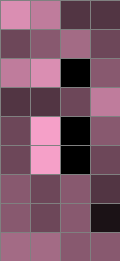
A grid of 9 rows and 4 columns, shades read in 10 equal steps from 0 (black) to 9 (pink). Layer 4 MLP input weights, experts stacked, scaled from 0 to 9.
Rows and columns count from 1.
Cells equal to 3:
5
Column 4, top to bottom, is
3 4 5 7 5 4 3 1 5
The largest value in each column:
8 9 6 7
